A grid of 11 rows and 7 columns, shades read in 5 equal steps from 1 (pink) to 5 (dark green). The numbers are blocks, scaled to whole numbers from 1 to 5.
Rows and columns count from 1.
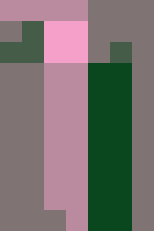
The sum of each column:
33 34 21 20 49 50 33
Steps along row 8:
same down same up same down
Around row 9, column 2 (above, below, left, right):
3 3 3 2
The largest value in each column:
4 4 3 2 5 5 3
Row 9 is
3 3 2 2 5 5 3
